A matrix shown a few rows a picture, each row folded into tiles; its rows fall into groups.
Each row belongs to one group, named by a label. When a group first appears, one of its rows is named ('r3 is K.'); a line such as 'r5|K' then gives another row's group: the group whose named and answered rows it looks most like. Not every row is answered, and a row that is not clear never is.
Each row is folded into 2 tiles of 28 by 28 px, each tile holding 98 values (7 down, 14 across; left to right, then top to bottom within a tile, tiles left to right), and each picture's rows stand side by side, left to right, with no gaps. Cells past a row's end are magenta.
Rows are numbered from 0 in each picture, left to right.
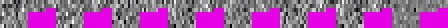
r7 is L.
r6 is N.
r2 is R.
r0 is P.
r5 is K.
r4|N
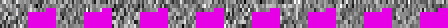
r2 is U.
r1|R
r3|K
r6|R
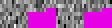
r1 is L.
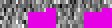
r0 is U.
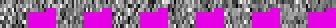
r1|R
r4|P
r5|P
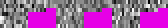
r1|P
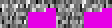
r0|L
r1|L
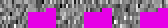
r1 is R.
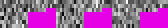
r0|U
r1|K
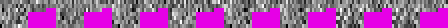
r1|R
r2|N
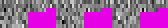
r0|U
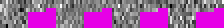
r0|N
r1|R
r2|L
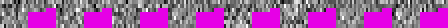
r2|L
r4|U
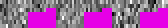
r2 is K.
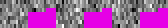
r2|N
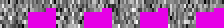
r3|L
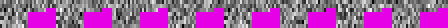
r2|R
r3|K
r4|U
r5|P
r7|K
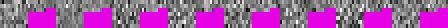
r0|P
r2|R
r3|K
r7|K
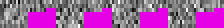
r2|N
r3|L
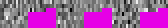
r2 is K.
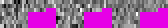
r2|U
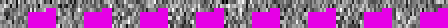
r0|R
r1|P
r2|K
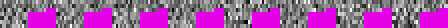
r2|P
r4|P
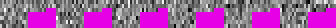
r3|N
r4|P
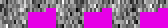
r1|N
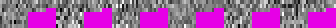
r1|U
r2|R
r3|P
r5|P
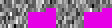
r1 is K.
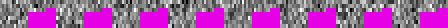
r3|P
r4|R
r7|N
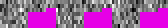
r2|N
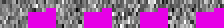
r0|K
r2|K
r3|U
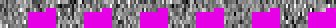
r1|P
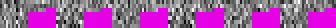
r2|R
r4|K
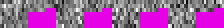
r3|P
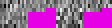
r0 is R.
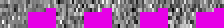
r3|U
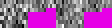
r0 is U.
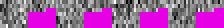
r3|R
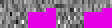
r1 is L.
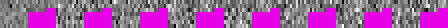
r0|P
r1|L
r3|N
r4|U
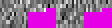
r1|R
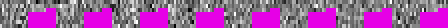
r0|L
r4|K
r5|K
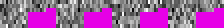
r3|U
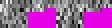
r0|N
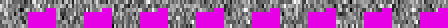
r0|N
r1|R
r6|L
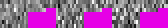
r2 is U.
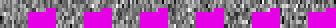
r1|K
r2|R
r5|L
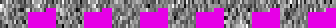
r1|N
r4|U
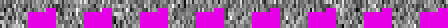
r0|U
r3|R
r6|N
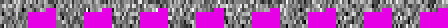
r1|R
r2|L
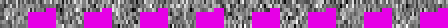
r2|N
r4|L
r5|K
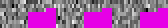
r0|P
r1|L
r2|K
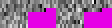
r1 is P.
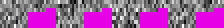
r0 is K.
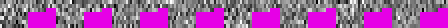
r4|U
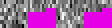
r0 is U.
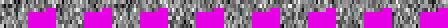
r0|P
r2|P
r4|K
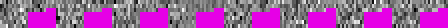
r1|L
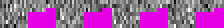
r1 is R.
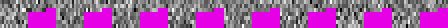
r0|P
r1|R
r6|U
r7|K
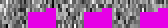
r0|N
